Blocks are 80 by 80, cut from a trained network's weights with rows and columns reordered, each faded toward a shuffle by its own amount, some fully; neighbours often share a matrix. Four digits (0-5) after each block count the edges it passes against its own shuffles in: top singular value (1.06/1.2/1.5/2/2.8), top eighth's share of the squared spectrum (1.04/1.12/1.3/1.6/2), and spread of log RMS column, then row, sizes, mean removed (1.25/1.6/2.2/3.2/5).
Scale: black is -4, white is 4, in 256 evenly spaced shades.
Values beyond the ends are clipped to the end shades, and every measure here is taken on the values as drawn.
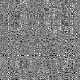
4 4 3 2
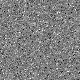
0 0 0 0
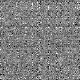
3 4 3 1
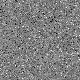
0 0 0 0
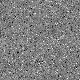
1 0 0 0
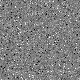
0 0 0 0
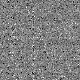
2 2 1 0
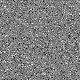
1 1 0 0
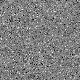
1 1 0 0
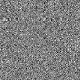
3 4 2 2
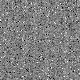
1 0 0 0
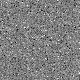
0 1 0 0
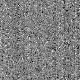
2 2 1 1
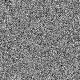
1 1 0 0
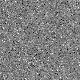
1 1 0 0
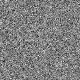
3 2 0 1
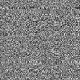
4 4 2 2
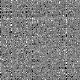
3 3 3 1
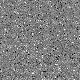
0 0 0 0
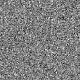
3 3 1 1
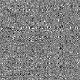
3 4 2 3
